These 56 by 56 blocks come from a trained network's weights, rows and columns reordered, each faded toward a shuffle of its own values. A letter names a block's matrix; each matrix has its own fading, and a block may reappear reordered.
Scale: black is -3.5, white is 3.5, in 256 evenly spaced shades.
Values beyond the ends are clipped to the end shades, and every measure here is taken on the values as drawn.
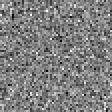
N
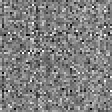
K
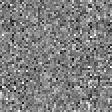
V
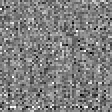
K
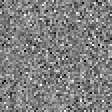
N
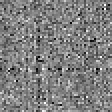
K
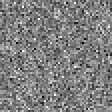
N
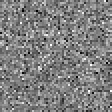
N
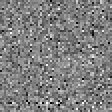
V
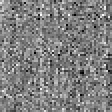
K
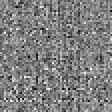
K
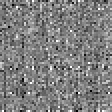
K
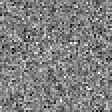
N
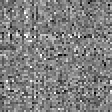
K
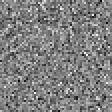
N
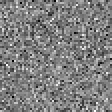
N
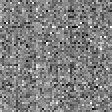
K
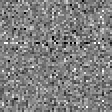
V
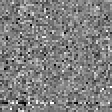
V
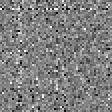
V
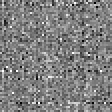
K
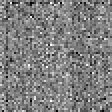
K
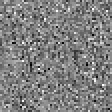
V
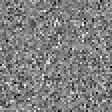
N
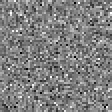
N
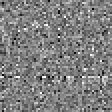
V
